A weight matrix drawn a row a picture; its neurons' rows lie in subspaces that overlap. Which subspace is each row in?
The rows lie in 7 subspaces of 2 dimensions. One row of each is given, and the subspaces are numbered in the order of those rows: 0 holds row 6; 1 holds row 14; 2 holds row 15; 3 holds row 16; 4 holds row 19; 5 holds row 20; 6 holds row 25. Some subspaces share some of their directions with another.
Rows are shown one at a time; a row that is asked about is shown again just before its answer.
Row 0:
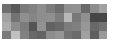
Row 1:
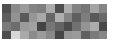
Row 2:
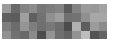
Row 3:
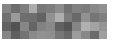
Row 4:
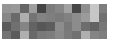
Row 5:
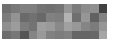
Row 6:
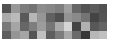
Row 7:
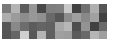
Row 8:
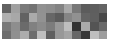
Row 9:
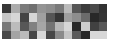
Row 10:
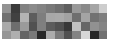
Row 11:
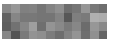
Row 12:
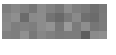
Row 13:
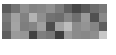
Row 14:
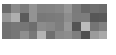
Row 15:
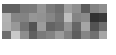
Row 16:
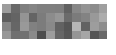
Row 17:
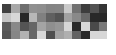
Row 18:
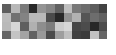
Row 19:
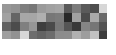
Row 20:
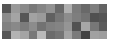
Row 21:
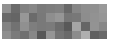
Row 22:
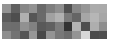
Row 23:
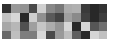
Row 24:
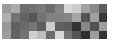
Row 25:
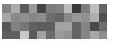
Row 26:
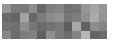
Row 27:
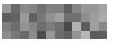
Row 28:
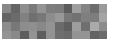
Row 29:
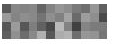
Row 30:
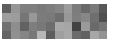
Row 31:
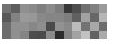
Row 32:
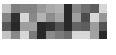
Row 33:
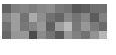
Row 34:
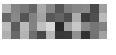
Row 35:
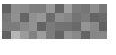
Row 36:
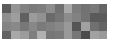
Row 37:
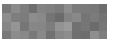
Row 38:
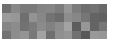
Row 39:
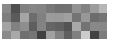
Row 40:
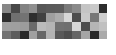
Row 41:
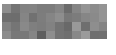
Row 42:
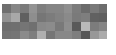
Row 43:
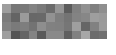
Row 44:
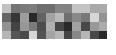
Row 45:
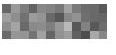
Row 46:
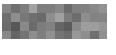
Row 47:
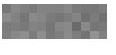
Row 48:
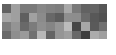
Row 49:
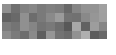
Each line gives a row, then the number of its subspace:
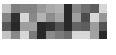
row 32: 4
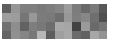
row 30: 3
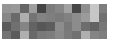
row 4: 6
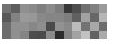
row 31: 0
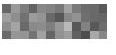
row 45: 1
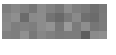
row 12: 3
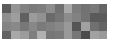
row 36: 5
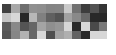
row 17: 1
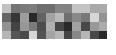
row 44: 0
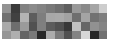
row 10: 2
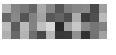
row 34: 3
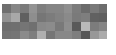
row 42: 1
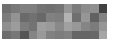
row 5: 4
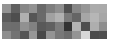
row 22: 3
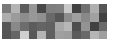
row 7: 6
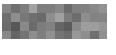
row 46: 1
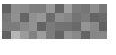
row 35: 5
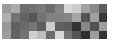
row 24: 0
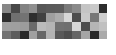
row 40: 4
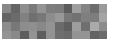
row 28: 6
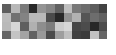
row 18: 1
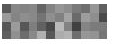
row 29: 3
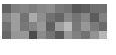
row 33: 0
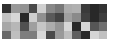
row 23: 6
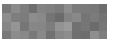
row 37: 1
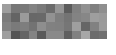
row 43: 5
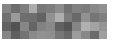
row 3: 1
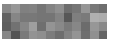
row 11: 2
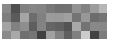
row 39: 2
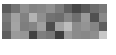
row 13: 0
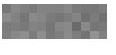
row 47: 4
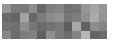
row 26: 6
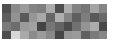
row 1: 5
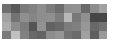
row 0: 2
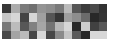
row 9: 0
